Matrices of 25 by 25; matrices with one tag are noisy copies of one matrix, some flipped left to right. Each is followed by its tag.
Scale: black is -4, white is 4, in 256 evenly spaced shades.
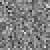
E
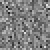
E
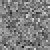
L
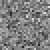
L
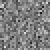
E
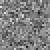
L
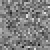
L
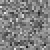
L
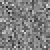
E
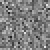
E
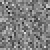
E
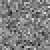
L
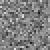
L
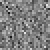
E
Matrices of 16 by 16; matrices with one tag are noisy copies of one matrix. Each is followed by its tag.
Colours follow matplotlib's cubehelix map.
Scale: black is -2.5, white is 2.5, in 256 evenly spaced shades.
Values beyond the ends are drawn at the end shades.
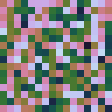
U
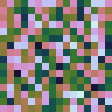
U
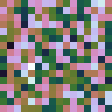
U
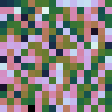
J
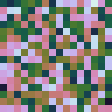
J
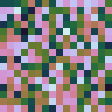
J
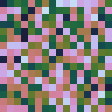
J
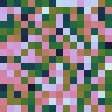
J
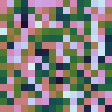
U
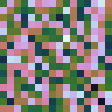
U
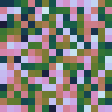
J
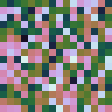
J
